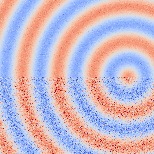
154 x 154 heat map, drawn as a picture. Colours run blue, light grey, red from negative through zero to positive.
Rings: centred on the middle right. Average level on the scale: 50%. Slope: none. Seam: horizontal, 50% of the way down, the top part calmer.
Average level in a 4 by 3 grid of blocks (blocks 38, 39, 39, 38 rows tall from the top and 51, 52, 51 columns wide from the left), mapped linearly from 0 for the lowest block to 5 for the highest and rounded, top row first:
423 / 053 / 053 / 423
